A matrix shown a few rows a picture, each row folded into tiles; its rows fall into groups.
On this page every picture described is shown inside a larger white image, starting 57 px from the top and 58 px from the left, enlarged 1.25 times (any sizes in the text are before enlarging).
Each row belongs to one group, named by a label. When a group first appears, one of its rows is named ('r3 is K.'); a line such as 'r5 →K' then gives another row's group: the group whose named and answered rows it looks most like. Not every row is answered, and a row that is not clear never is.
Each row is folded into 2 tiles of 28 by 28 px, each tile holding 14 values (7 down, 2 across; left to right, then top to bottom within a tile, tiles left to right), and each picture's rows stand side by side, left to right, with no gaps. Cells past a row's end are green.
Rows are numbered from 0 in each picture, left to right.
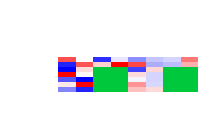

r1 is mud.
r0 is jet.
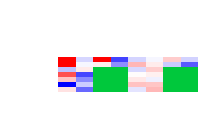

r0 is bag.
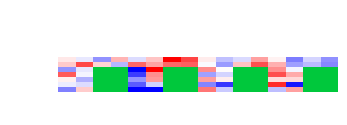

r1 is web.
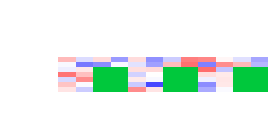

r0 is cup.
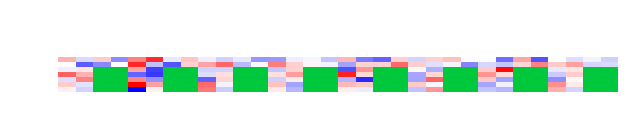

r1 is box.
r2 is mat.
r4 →jet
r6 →bag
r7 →mat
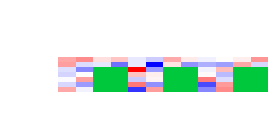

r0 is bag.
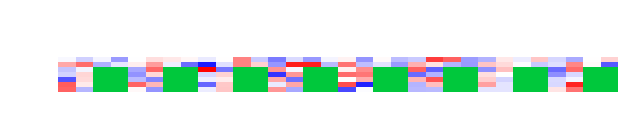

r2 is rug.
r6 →mud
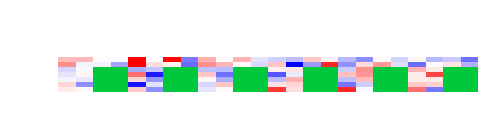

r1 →bag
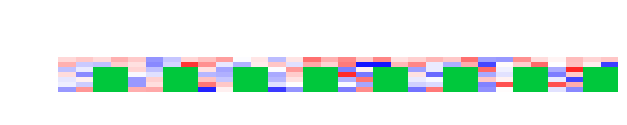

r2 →box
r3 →web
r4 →cup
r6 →rug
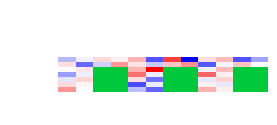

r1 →bag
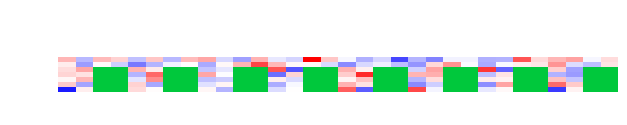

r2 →jet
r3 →rug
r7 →box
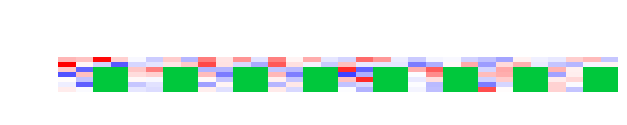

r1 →bag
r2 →bag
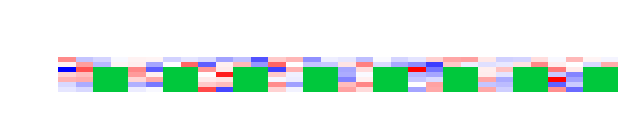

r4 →mat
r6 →jet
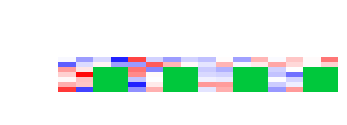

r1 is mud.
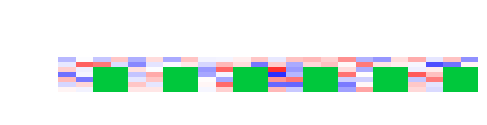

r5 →cup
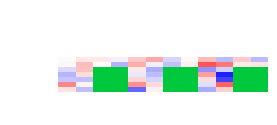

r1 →box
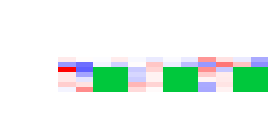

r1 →mat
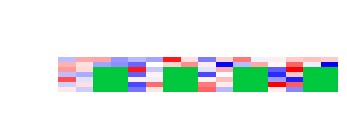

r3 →mat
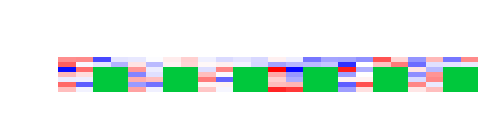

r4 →rug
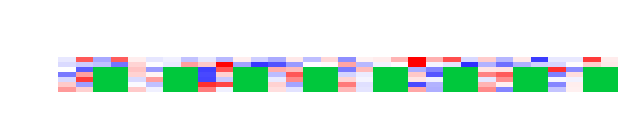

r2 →mat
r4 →mud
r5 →bag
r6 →cup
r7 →rug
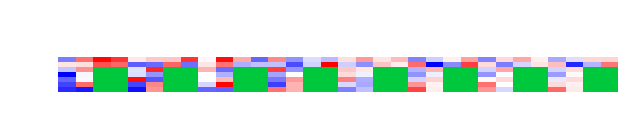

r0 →web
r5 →mud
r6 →mud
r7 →mud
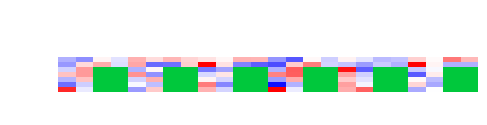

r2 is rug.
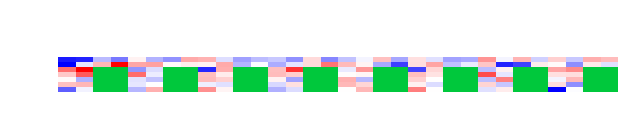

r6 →cup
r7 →web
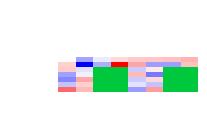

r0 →mud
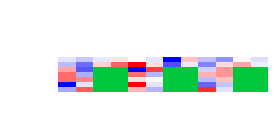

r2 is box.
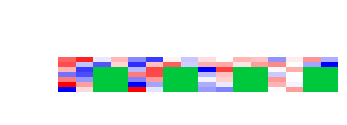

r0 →box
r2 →web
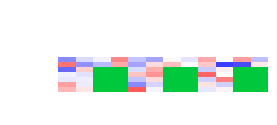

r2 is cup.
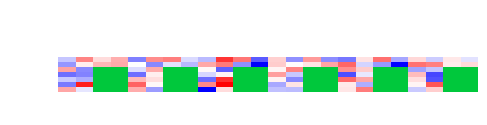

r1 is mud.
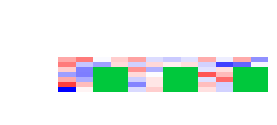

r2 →cup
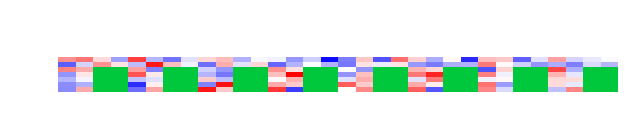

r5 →cup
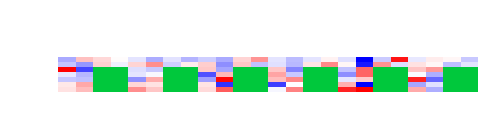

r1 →mat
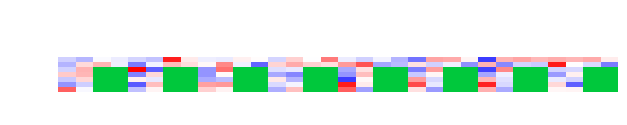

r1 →rug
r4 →mat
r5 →mud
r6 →mud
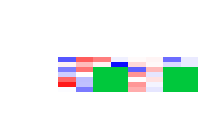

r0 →mud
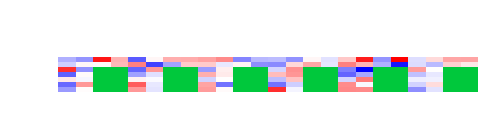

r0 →rug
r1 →mud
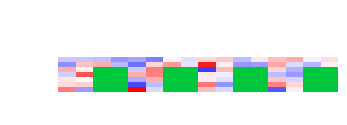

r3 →box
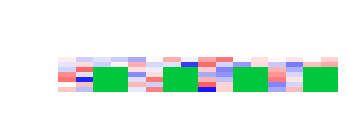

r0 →jet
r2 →box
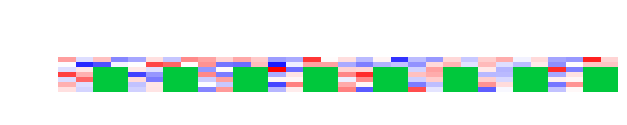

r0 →cup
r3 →rug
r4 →cup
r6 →box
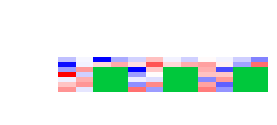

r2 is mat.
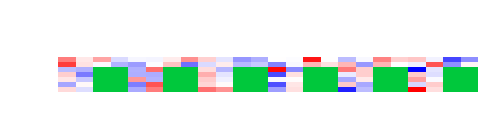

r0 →bag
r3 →rug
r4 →web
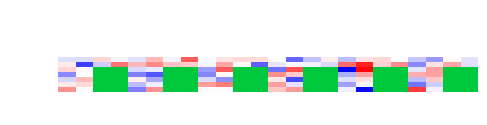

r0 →mud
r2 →mat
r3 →jet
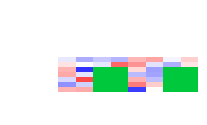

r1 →box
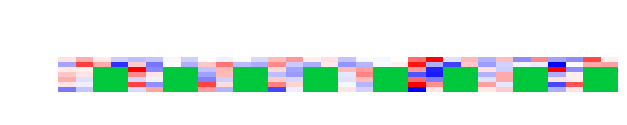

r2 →mat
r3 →box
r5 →box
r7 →rug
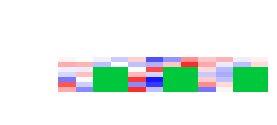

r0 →mat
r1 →jet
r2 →box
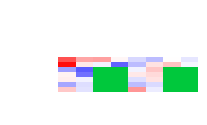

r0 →bag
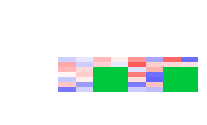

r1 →bag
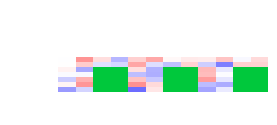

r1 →box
